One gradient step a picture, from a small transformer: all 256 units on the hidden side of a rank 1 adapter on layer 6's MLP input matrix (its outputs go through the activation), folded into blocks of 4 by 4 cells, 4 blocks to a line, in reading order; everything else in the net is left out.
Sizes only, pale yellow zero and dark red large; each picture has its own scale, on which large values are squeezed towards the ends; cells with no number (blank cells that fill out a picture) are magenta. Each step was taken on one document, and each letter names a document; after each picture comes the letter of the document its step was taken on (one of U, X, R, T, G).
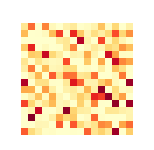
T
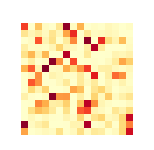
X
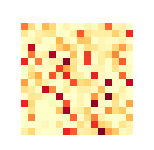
T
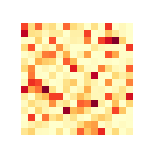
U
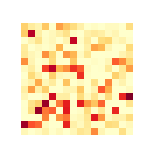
X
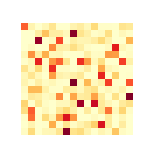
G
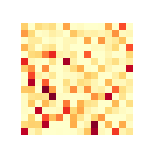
U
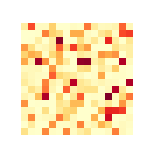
G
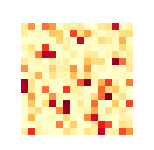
T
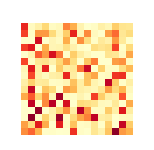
U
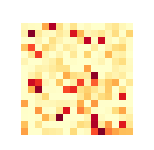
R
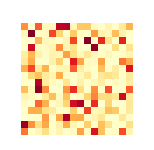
X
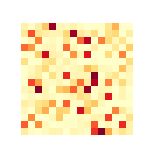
R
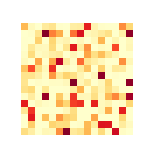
G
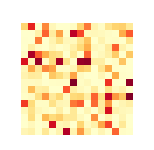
G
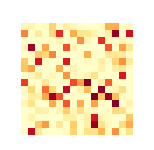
T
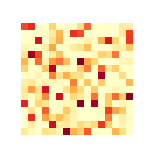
G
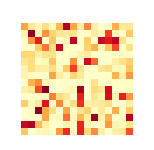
X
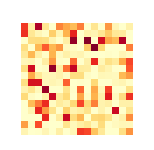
X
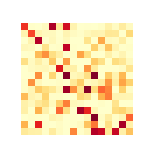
R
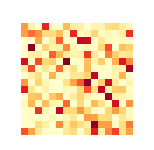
T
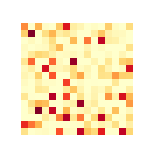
X
